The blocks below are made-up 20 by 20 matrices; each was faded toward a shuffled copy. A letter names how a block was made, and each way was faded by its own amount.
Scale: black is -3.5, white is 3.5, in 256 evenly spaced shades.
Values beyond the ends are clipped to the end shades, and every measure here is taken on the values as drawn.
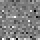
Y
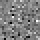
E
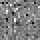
E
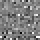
Y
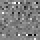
Y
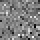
E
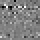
Y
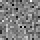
E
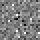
E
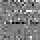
Y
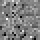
E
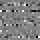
Y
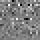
Y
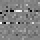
Y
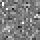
E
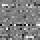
Y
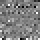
Y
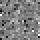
E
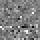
Y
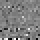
Y
